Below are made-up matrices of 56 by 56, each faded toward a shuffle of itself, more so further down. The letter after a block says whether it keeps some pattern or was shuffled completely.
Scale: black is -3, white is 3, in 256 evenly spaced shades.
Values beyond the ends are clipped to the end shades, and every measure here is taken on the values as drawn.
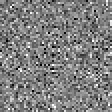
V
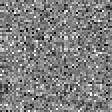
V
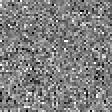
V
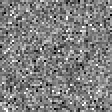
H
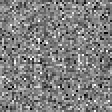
V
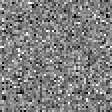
V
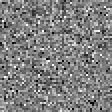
H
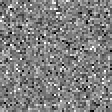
H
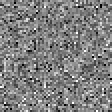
V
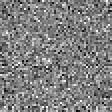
V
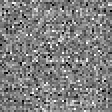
V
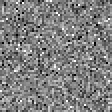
H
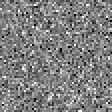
H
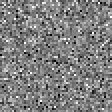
H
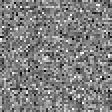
V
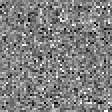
V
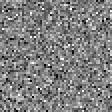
H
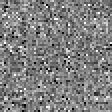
V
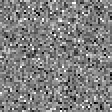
V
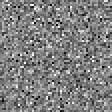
V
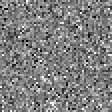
H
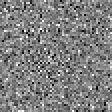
V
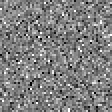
H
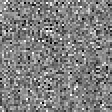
V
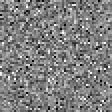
V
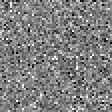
V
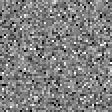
H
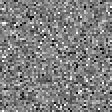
V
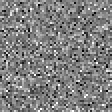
V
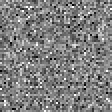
V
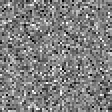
V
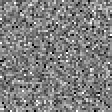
H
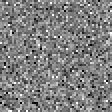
H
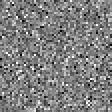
V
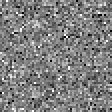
V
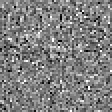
V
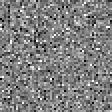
V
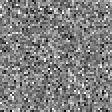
V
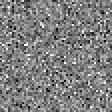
V
